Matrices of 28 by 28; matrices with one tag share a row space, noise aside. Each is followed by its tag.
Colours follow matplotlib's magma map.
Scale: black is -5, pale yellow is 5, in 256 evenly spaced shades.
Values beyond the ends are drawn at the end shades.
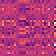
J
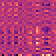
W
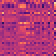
J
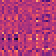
W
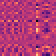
W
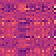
J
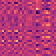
W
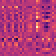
W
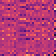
J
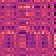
J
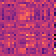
J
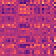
J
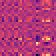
W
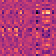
W
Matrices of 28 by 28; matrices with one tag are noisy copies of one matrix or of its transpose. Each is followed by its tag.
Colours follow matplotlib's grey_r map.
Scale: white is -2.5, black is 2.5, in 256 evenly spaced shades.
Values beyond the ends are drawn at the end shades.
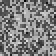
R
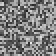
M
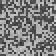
M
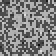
R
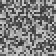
M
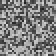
M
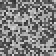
R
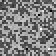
R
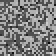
M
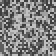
R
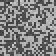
M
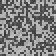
M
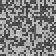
M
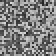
M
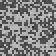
R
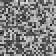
M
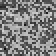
R
